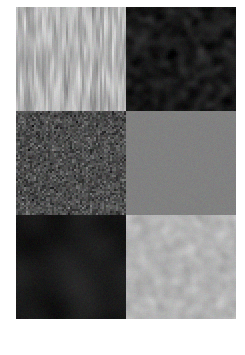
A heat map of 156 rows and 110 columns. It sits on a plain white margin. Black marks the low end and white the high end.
It is made of 3 by 2 panels. Panel 1,1: high, streaked downward. Panel 1,2: very low, blotchy, faint in contrast. Panel 2,1: low, fine-grained. Panel 2,2: middling, flat. Panel 3,1: very low, smooth, faint in contrast. Panel 3,2: high, blotchy, faint in contrast.
